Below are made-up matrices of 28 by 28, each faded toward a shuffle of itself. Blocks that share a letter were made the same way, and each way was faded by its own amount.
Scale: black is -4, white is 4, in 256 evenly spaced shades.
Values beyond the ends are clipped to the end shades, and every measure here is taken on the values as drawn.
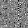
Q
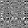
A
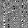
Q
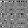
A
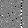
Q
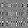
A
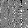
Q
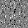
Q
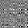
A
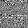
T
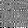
A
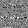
T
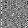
Q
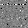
T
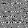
T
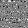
T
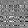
A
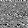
T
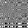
A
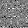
T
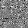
T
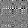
A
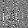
Q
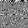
T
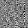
Q
